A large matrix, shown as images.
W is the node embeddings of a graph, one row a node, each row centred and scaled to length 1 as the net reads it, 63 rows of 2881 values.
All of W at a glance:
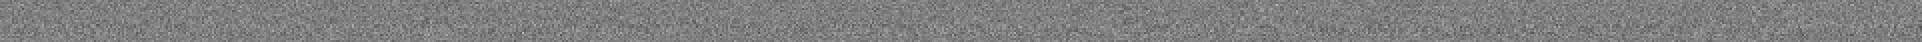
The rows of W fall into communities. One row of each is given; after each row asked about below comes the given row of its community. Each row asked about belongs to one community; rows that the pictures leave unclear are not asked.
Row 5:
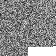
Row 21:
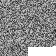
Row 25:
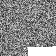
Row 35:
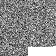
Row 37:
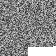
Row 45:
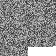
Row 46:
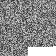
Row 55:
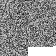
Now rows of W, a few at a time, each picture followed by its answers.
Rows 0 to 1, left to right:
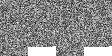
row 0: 25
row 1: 35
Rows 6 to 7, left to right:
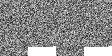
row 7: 21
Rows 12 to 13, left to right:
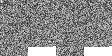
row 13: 5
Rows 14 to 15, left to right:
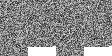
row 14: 45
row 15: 55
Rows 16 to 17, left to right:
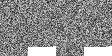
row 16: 46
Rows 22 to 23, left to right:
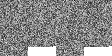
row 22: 46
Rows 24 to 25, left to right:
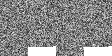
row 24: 37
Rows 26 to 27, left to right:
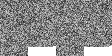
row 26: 5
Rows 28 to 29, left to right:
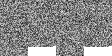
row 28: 55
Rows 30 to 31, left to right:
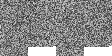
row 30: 5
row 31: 55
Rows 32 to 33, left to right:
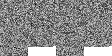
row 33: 45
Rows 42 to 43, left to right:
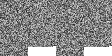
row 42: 5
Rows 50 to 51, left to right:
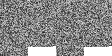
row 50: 35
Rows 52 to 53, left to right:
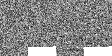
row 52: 35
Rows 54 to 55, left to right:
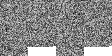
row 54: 25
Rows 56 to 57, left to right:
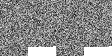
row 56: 21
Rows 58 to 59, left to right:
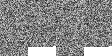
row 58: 45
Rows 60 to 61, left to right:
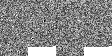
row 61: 35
